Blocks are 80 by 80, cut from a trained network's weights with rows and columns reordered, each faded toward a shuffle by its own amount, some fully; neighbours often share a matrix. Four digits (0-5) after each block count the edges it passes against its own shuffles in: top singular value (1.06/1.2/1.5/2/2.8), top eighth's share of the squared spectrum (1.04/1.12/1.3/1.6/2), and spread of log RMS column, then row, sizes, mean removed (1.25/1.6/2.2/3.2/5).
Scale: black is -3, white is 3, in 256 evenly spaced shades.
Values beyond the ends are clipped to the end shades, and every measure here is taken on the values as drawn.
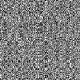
4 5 3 1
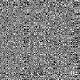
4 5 3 3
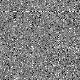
3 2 2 1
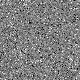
0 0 0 0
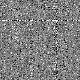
3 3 2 1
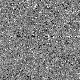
2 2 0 1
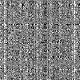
4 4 2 3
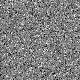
1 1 0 0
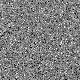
0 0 0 0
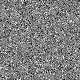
0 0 0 0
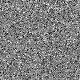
0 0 0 0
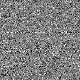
2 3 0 2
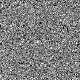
2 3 0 2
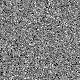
0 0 0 0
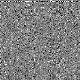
3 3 2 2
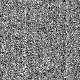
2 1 0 0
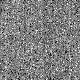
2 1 0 1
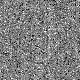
1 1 0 0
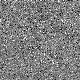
1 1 0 0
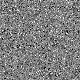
1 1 0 1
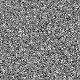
2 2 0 2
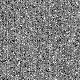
2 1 0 0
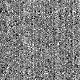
3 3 0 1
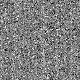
1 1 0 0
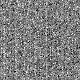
2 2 0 1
